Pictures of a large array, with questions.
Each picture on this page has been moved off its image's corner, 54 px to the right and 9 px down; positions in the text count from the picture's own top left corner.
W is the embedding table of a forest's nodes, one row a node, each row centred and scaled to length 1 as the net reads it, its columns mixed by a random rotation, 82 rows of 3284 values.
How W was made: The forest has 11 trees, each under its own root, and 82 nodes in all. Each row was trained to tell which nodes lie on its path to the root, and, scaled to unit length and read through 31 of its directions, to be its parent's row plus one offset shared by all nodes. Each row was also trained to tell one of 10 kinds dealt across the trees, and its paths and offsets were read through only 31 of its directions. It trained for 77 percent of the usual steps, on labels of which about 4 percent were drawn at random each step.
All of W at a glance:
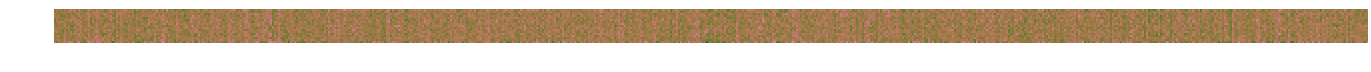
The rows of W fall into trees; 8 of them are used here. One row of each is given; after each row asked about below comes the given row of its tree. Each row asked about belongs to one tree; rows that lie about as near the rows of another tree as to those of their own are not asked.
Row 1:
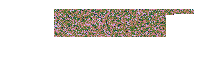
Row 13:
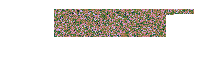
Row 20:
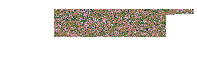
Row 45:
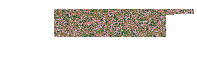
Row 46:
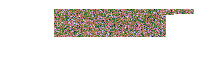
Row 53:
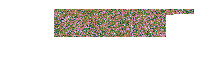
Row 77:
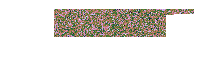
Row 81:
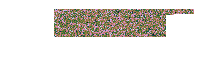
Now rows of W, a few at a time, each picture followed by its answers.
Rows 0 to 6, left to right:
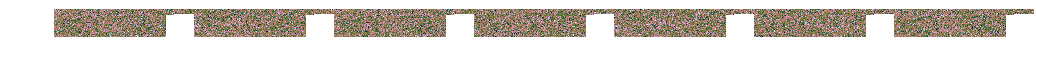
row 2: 1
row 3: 20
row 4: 1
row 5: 53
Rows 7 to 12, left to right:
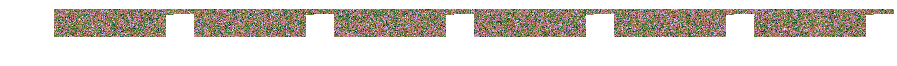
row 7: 77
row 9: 46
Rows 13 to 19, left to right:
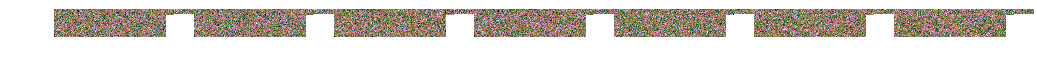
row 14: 13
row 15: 20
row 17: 1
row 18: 20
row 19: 1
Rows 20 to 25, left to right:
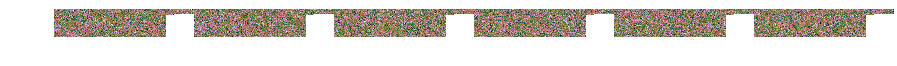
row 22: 1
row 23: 20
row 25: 1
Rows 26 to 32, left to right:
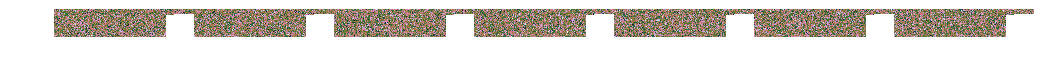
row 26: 1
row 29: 1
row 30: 81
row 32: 77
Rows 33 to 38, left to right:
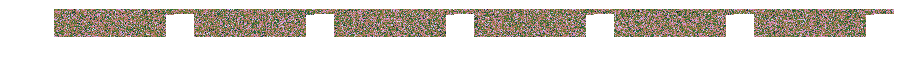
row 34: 77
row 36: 20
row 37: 81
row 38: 81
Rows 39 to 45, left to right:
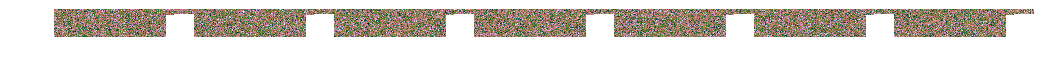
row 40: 53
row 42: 20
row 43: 46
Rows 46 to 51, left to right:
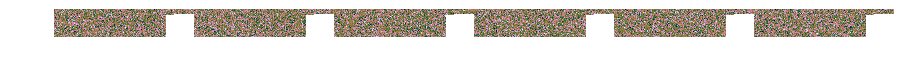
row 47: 77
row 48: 1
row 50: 77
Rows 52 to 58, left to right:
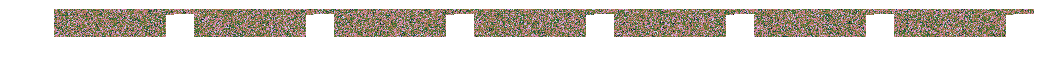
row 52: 20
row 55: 77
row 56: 20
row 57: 1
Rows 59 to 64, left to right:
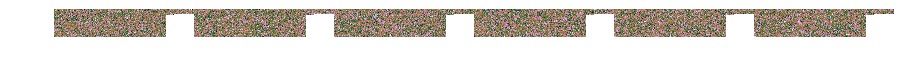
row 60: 81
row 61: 1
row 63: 1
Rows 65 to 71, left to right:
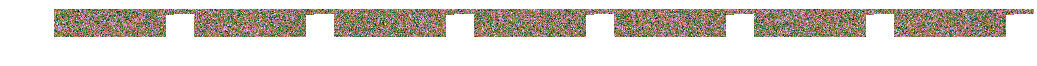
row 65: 81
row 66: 20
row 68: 20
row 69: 81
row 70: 53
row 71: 20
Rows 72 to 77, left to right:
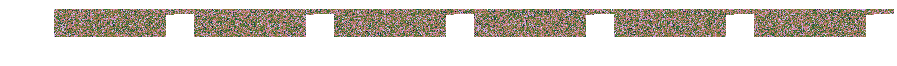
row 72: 77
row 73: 46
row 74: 20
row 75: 81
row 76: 77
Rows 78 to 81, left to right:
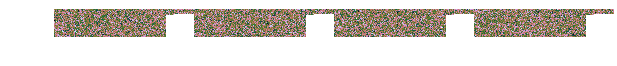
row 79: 77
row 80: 81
